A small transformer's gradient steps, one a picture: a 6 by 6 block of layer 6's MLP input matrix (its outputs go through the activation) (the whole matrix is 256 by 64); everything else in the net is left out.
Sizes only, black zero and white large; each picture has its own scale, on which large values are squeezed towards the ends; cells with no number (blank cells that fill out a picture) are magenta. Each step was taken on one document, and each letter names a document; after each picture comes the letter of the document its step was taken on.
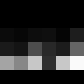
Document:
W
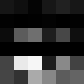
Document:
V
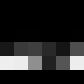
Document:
W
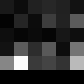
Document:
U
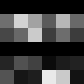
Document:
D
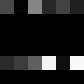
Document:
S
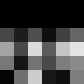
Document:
U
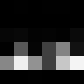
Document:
W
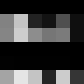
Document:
D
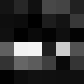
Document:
U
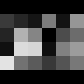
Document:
U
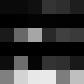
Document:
V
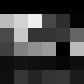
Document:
D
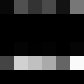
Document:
S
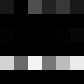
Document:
S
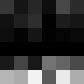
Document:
V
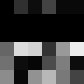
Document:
U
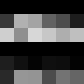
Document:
D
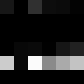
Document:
S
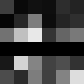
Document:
V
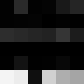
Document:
V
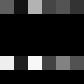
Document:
S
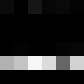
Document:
S
